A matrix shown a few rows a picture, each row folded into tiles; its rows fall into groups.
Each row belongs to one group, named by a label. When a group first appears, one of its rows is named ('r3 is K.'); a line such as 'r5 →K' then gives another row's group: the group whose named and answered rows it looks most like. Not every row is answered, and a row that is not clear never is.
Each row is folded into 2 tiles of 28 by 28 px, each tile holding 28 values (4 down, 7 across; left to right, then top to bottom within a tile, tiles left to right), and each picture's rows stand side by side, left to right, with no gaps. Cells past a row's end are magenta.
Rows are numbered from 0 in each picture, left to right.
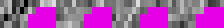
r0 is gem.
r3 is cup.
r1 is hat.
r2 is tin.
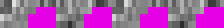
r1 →cup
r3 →cup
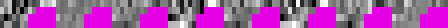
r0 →gem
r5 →hat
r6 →cup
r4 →cup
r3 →hat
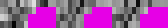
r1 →gem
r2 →gem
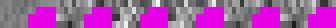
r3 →hat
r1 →cup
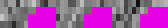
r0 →cup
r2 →gem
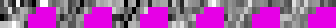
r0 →hat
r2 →gem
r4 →tin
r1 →gem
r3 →hat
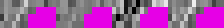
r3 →tin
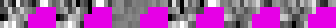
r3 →hat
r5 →cup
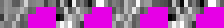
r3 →hat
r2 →tin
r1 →hat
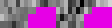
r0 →cup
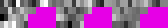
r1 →cup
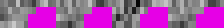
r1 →cup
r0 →hat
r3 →cup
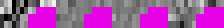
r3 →cup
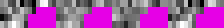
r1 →hat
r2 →cup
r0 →hat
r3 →hat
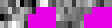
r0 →hat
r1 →cup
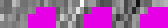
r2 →gem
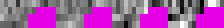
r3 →hat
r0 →cup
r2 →cup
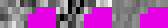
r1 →gem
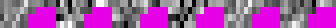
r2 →cup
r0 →tin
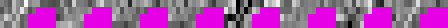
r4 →gem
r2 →cup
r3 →cup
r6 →cup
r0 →tin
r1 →hat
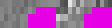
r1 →tin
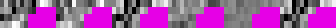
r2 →gem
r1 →hat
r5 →gem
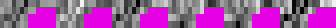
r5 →gem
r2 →gem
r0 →gem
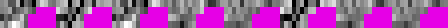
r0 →hat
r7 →cup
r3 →cup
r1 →gem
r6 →cup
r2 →hat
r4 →cup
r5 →gem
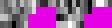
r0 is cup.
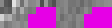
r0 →tin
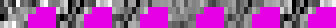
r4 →gem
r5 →gem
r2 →gem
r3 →cup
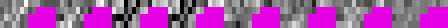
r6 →hat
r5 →hat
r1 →hat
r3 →gem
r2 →gem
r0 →tin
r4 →cup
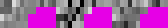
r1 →gem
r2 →cup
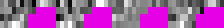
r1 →hat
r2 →tin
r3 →hat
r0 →hat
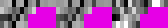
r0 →gem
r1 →gem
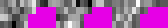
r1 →hat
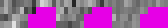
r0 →hat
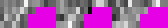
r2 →hat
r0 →tin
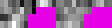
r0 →hat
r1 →hat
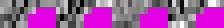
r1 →gem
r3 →hat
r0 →gem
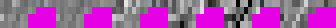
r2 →tin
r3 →cup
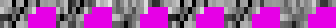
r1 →gem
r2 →cup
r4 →gem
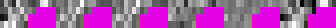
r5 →hat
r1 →tin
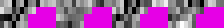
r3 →hat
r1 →cup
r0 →gem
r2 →gem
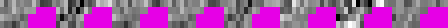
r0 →cup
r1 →gem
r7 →tin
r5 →tin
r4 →gem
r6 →hat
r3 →cup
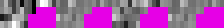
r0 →hat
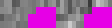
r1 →hat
